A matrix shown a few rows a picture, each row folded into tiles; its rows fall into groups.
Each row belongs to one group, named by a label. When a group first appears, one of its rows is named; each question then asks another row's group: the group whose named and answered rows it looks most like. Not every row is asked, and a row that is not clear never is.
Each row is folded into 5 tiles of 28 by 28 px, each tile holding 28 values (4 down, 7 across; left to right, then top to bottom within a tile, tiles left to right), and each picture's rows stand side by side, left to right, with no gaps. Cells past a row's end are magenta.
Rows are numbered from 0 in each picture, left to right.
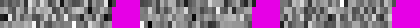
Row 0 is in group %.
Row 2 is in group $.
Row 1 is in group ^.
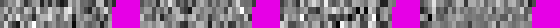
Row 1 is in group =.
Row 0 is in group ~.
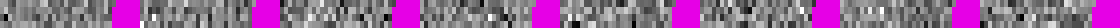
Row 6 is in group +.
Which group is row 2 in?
%
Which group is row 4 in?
~
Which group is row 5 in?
=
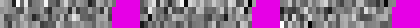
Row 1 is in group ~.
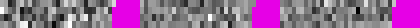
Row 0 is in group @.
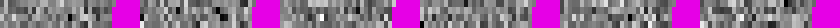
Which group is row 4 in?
$
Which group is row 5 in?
^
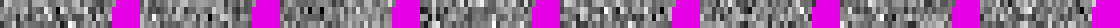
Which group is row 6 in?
^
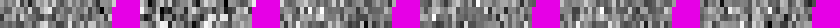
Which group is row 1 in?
@
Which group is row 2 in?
+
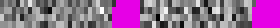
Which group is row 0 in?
=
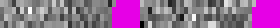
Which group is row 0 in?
+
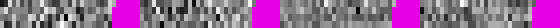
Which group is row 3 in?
$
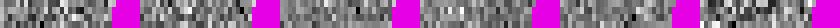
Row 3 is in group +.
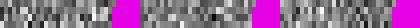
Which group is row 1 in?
%
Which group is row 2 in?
+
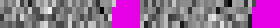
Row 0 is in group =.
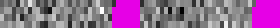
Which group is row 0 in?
=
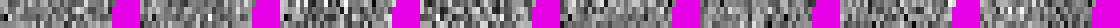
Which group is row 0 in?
%
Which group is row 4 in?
~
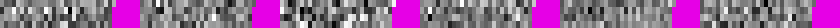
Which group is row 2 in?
@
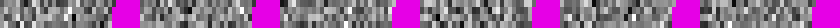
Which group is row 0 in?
~
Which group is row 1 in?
=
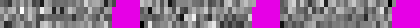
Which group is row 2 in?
~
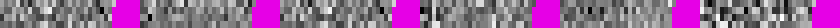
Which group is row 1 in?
~
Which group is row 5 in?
@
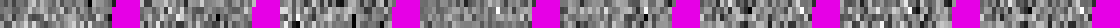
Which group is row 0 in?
%
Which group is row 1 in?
+
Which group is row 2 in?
~
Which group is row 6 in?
@
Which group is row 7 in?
=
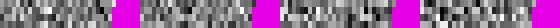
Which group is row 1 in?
=
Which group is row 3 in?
@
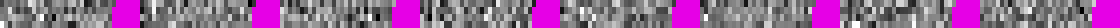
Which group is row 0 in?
^
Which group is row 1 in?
~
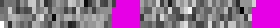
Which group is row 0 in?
^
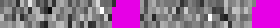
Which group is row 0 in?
=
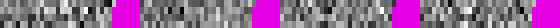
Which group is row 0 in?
@
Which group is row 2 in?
=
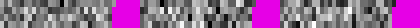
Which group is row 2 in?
~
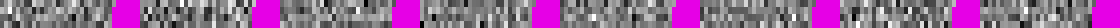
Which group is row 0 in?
~
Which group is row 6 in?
+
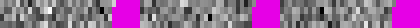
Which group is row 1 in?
$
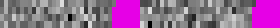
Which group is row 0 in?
$
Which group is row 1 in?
^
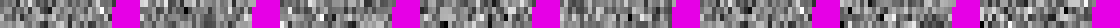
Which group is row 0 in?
=
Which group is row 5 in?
=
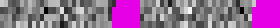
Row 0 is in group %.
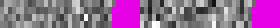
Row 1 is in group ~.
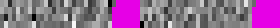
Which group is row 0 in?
%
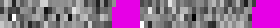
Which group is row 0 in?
$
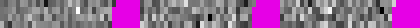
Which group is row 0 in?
^
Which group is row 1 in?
$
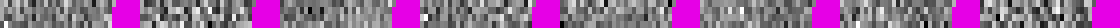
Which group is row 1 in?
@
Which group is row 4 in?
~
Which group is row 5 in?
+
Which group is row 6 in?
+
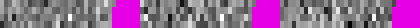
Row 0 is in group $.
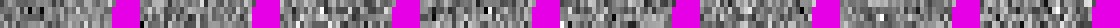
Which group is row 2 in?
+
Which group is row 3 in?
+
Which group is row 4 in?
^
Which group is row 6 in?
^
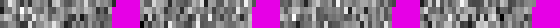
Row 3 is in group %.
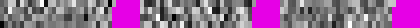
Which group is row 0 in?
~
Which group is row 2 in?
@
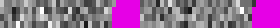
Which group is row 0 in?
+
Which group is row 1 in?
=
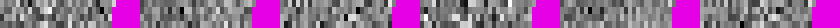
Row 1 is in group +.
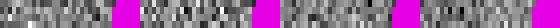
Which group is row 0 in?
~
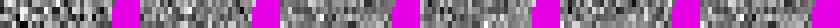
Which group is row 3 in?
@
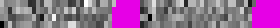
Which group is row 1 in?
~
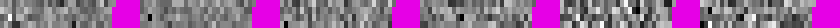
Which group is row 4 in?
@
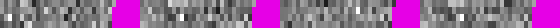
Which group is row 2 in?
^
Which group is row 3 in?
^
